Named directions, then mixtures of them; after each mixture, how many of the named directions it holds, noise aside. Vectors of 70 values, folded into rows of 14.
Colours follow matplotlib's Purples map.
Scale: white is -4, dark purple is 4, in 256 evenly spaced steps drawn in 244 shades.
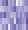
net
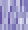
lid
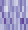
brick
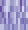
two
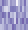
three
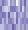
three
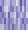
two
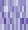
one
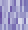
one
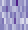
two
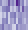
three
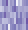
one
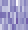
three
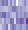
two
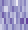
two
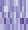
one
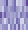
three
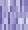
one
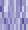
two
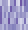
one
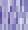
one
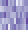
one
